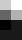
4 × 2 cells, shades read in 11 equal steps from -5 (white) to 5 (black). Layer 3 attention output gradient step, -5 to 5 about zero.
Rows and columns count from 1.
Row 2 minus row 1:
4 3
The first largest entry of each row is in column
1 1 1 1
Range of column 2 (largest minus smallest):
9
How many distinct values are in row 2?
2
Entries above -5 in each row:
1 2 2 2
